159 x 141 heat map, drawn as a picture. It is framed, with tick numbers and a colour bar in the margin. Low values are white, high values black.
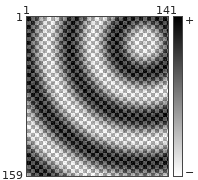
No overall slope runs across the table. Neither half mirrors the other. Concentric rings centre on the top right. No single row or column stands out from its neighbours. There is no seam.
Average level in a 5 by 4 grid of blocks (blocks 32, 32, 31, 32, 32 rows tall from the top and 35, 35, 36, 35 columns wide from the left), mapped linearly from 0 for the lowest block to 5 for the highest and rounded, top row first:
1342
1435
4320
2213
3155
